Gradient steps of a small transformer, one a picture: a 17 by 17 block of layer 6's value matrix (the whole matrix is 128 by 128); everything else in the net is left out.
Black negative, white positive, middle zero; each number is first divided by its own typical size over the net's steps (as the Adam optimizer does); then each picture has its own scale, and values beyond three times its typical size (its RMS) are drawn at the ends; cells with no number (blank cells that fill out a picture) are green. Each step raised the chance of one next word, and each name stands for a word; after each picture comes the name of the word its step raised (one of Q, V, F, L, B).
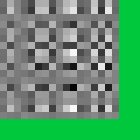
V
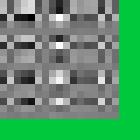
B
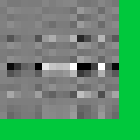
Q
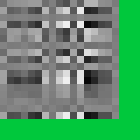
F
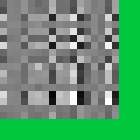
B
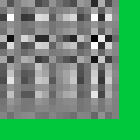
B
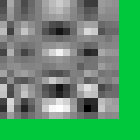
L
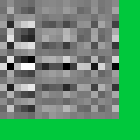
V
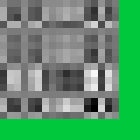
L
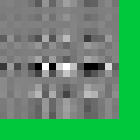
Q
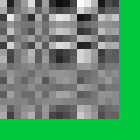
B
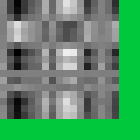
L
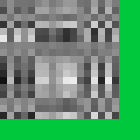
F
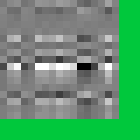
Q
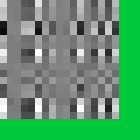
L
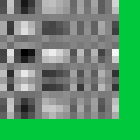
L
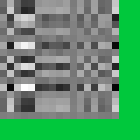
V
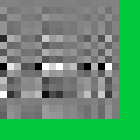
Q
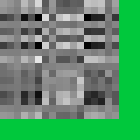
B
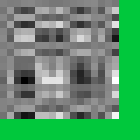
F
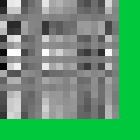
L
